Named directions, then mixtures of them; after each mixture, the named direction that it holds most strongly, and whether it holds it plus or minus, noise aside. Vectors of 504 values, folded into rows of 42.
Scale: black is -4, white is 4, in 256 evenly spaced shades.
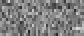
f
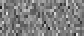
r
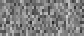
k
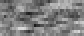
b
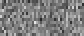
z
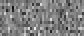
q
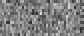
k, plus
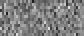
r, minus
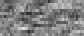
b, plus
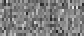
z, plus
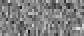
f, plus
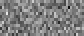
r, plus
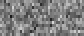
q, minus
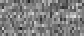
z, plus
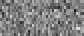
f, plus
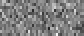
f, minus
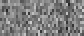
k, minus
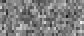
r, minus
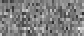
q, plus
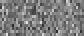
r, plus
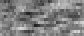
b, plus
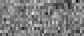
k, minus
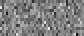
r, minus
